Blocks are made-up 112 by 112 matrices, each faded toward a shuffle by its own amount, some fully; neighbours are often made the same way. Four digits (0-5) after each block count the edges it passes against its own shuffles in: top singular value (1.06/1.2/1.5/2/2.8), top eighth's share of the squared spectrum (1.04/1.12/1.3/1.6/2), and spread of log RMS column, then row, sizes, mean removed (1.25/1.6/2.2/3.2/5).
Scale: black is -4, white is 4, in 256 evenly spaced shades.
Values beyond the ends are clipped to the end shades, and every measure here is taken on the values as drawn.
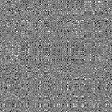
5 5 3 3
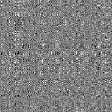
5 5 3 3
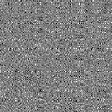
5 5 3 3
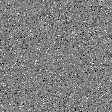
0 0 0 0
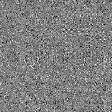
4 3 2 2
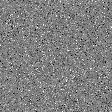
0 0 0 0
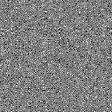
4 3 2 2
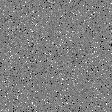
2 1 0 0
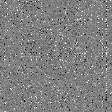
3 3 2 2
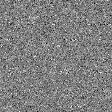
0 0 0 2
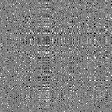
5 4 3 3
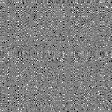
5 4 3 3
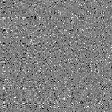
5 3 2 2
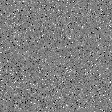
3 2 0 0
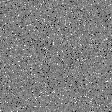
1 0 0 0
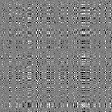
5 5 4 4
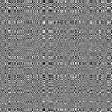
5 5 4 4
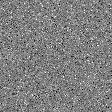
0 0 0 0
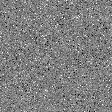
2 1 0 0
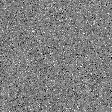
0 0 0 0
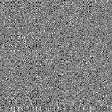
4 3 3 2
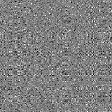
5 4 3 3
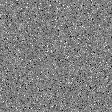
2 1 0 0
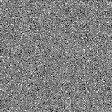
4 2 1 1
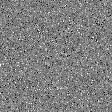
2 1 0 0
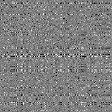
5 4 2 3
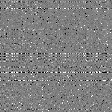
5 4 1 3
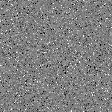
2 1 0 0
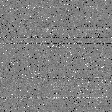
4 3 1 2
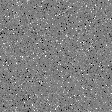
0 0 0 0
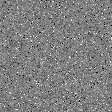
0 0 0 0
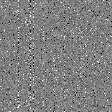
2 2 2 0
